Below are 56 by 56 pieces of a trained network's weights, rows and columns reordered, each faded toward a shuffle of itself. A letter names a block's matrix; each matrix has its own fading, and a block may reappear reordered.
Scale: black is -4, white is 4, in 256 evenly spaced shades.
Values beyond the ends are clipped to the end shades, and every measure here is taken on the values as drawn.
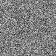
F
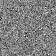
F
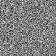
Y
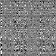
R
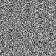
Y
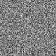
Y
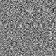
Y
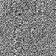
Y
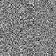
Y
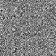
Y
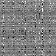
R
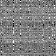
R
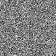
F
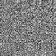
Y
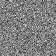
F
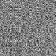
Y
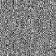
Y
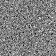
F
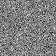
F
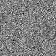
F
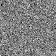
F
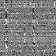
R
